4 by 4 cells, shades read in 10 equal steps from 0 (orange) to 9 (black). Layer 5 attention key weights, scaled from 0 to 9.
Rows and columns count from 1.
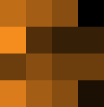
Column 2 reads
3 6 4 3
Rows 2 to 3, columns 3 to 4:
7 7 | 5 5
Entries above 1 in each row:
4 3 4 3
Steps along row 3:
down up same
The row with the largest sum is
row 2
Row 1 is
2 3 4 9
